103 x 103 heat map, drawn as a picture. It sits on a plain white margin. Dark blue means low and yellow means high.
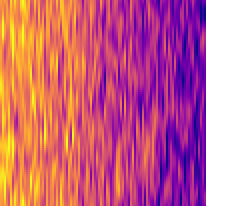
Values rise toward the left. Overall the values sit about 50% of the way up the scale. Streaks run downward.
